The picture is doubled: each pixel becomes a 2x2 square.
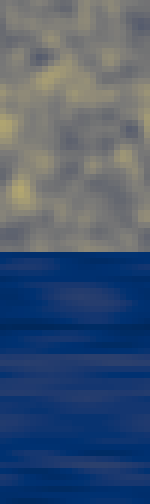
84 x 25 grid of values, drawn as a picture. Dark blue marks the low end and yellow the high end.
The table splits into 2 rows of 1 panel. Panel 1,1: middling, blotchy. Panel 2,1: very low, streaked across, faint in contrast.
